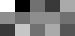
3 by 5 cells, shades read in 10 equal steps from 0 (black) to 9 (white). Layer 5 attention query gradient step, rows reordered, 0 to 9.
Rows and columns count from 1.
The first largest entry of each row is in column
1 1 2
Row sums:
21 23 22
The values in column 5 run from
3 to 6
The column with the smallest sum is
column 2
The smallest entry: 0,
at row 1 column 2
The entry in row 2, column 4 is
5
